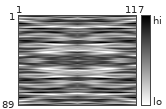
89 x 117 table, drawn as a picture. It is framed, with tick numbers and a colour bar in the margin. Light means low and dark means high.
Its left and right halves mirror each other, and so do its top and bottom. Streaks run across, left to right. The centre is the calmest part.
